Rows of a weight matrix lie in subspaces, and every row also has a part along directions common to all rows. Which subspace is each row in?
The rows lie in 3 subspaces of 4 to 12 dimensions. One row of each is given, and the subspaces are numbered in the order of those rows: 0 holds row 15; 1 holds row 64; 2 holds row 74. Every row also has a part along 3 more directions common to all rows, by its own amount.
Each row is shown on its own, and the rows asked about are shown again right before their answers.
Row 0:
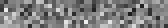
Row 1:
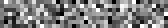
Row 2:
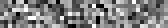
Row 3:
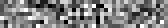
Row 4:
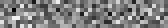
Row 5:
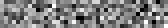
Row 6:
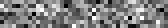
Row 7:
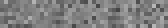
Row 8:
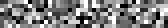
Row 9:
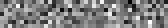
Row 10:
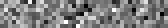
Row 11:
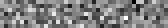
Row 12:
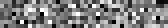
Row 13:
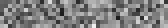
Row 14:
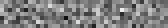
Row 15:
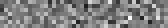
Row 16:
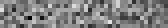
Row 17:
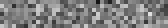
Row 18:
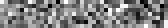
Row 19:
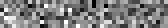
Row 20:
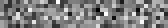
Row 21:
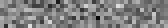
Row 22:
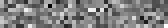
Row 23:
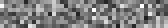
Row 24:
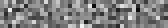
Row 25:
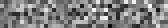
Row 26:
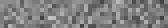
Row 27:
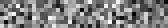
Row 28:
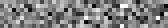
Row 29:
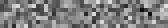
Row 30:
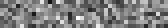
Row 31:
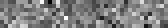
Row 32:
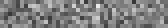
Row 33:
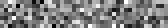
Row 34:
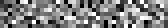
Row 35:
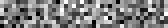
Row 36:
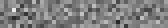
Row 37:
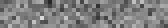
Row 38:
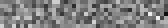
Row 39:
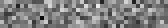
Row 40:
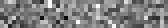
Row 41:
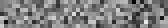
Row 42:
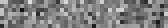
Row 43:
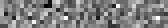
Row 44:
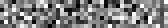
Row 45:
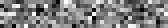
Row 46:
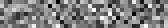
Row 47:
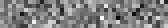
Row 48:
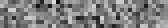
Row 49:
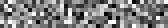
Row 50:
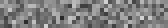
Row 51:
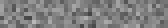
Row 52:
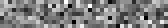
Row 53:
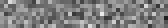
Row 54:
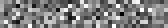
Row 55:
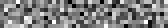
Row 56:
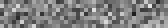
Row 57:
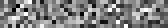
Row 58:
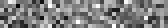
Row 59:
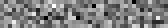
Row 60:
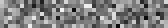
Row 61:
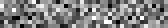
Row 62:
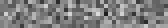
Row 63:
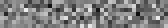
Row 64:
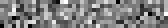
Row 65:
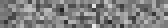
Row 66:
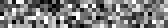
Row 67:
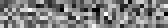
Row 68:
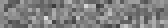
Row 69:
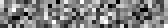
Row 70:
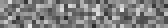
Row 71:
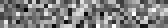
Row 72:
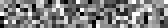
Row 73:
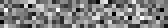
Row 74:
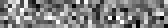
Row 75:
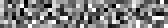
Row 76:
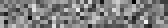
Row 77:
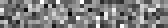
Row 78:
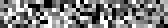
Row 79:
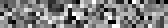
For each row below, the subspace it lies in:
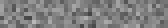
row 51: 2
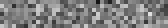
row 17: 1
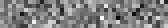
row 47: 2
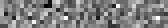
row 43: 2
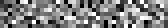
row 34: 0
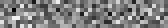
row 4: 1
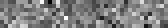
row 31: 2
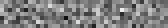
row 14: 0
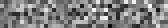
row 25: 1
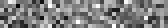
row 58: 2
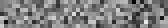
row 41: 2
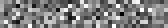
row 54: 0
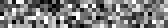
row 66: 0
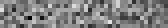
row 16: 2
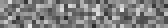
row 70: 0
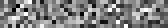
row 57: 1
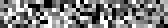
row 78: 2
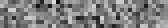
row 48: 0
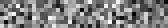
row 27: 2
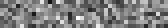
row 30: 0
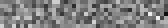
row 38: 1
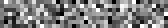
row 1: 0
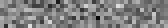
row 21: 0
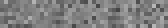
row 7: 0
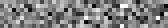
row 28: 0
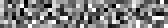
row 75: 2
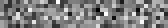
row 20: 0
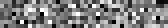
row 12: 0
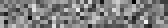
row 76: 2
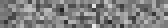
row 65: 0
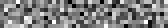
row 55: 0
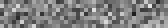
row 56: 1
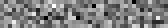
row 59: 0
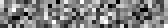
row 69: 1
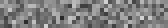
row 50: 0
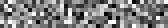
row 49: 0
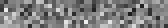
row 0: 0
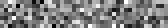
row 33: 2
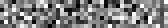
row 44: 2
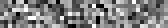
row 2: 0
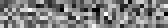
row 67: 0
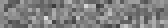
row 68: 0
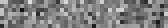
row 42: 1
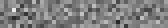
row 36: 1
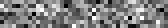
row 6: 1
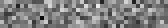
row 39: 2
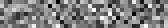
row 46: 1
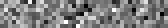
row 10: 0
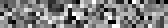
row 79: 0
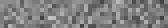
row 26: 2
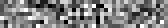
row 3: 0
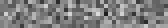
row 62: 0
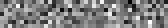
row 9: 0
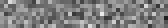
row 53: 0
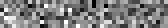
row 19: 0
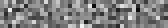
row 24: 0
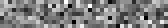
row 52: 0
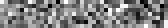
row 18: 1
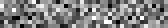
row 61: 1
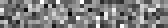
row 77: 0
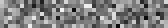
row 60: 0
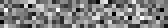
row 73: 1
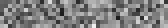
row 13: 2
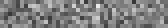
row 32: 2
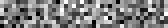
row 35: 1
